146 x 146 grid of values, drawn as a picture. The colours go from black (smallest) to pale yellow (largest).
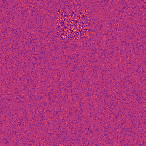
Values change most from cell to cell in the top middle. No regular stripes run through it. The texture is fine-grained noise. An odd patch, rougher than its surroundings, sits in the top middle.
